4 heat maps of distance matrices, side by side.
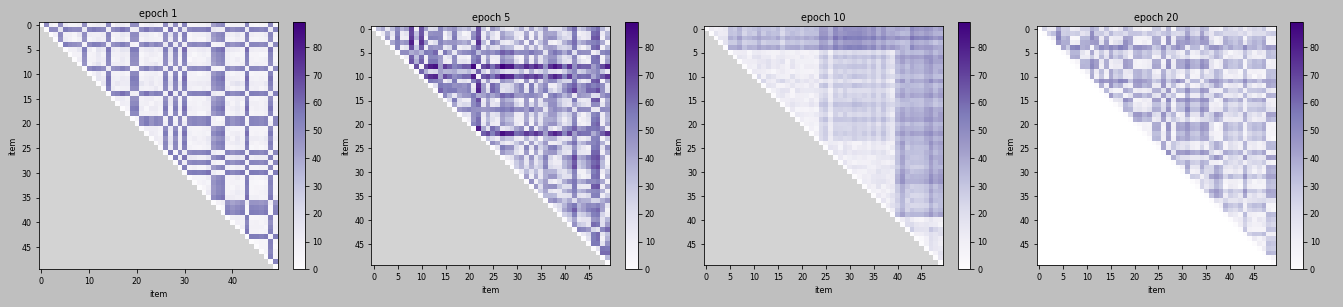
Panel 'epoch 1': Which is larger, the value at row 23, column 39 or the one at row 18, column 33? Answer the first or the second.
the first
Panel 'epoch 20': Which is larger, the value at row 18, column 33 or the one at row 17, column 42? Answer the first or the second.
the second
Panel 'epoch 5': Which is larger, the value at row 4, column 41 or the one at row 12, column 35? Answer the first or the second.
the second
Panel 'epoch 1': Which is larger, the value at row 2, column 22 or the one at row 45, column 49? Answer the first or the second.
the first
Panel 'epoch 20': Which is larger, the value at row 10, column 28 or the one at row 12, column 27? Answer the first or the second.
the first
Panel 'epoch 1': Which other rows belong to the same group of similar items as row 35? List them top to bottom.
0, 2, 3, 5, 6, 7, 8, 10, 11, 12, 13, 15, 16, 17, 18, 21, 22, 23, 24, 25, 27, 29, 31, 32, 33, 34, 39, 40, 41, 42, 44, 45, 46, 47, 49
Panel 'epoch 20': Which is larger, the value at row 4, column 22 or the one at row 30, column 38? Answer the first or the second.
the first
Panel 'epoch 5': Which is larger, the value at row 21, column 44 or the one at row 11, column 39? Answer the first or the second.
the first
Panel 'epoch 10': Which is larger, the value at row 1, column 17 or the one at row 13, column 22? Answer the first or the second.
the first
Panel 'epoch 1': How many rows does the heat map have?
50
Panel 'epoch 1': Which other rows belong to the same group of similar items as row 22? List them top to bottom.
0, 2, 3, 5, 6, 7, 8, 10, 11, 12, 13, 15, 16, 17, 18, 21, 23, 24, 25, 27, 29, 31, 32, 33, 34, 35, 39, 40, 41, 42, 44, 45, 46, 47, 49
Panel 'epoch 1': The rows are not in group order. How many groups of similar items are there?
2
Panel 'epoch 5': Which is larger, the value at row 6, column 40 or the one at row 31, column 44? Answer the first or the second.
the first
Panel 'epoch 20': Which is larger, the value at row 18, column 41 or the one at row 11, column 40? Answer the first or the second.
the second
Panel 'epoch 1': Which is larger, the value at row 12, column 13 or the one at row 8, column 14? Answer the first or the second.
the second
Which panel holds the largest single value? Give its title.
epoch 5
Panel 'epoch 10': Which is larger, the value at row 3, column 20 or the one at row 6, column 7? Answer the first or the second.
the first
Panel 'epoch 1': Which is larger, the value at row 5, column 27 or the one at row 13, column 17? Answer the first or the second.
the first
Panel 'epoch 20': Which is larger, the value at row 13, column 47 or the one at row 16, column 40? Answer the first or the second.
the first
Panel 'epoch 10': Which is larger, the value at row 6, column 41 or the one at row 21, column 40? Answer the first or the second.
the first
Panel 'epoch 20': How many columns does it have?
50
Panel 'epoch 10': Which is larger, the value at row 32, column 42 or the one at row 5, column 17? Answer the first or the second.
the first
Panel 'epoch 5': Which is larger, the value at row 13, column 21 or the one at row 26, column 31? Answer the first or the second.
the first
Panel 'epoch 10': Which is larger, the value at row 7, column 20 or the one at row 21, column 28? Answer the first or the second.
the second
